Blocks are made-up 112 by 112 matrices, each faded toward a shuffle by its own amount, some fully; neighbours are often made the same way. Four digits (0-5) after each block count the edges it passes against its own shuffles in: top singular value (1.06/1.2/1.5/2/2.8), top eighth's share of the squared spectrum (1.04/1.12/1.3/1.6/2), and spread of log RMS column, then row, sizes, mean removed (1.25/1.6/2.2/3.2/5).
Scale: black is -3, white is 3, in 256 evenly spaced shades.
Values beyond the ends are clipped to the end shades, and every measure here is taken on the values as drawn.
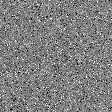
0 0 0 0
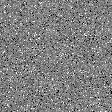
0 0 0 0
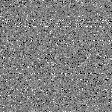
1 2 0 3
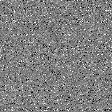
1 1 0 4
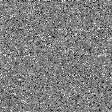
1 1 0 2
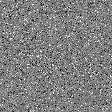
0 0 0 0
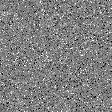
0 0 0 1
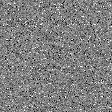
1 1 0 2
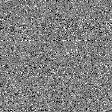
1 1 0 3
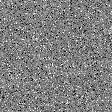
0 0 0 0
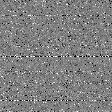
3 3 0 3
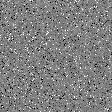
0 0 0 0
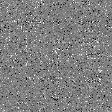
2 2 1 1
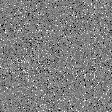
1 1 1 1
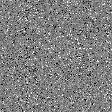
1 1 2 1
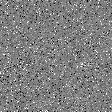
0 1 1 1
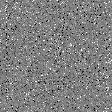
1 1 1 1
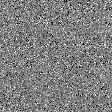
2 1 0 2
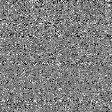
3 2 0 3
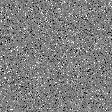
2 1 0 0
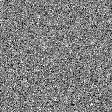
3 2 0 0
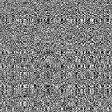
5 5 3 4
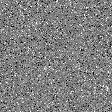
2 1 0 0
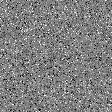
2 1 0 0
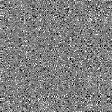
4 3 2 2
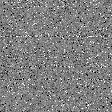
1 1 0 2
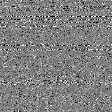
2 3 0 4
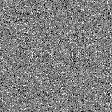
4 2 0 1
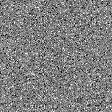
3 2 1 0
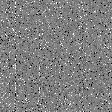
3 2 1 0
